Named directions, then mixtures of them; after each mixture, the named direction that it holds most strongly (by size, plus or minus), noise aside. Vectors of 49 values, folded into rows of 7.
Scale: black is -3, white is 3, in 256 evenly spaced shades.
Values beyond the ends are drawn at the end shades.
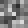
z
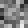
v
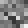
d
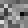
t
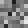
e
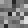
e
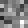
v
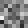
t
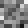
v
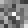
d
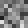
t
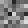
e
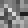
t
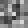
z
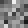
e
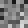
v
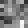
v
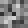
z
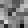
v
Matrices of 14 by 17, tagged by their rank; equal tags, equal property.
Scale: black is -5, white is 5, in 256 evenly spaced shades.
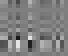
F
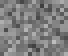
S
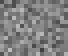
S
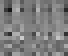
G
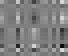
F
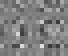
G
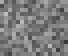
S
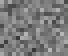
S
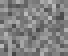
S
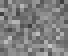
S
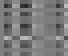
F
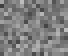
S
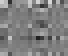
G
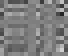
G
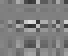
F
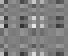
F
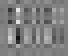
F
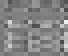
G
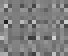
G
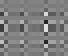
F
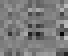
G
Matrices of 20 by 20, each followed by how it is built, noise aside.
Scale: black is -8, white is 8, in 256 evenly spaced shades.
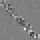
banded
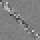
banded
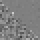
lower triangular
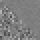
lower triangular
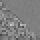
lower triangular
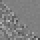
lower triangular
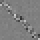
banded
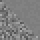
lower triangular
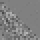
lower triangular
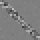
banded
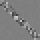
banded
